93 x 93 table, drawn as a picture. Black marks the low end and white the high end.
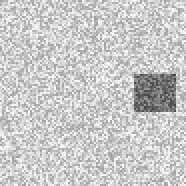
Ninth with the lowest average: middle right. Odd patch: lower, in the middle right. Average level on the scale: 80%.
